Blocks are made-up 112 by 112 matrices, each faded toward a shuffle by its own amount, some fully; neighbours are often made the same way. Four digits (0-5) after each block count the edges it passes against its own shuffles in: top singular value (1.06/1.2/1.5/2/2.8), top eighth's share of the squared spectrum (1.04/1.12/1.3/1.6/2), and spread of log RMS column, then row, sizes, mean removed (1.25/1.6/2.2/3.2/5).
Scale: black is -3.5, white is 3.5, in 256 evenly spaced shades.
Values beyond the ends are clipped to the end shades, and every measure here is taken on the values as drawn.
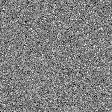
0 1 0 0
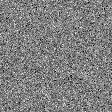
0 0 0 0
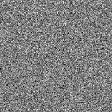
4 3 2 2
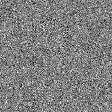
3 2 1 1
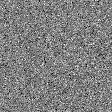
0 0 0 0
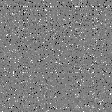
4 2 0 1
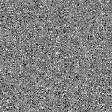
3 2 1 1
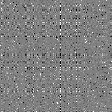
5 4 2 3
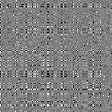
5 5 3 4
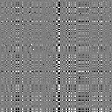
5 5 4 4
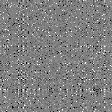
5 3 2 2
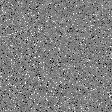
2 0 0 0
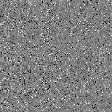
4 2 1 1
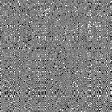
5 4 3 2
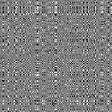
5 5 4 4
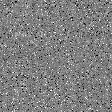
3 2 0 0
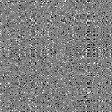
5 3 2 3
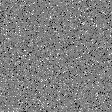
0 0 0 0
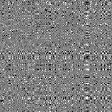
5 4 3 3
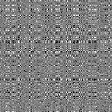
5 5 4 4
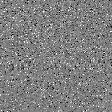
4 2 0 1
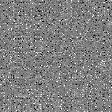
4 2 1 1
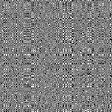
5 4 4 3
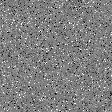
0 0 0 0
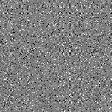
4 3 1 2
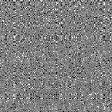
5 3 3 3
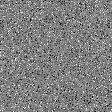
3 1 0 0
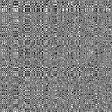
5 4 4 4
